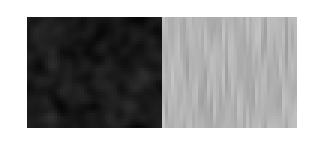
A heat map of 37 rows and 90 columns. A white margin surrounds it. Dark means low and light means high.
The table splits into one row of 2 panels. Panel 1,1: very low, blotchy, faint in contrast. Panel 1,2: high, streaked downward, faint in contrast.
